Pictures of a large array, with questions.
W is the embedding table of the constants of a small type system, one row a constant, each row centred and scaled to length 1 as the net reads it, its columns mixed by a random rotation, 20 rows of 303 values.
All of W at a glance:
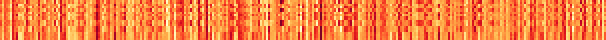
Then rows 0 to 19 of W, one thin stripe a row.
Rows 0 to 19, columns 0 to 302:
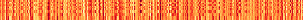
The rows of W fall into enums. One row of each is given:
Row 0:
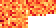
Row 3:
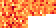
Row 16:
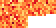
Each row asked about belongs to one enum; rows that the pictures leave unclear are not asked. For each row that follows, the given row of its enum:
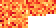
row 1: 0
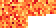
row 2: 16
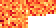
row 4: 0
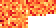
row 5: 0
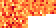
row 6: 3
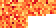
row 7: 16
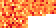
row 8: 3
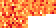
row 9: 3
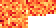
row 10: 0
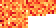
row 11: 0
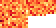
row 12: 0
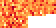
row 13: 3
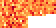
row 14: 3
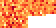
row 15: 3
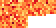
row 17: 16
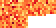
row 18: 16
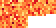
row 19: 16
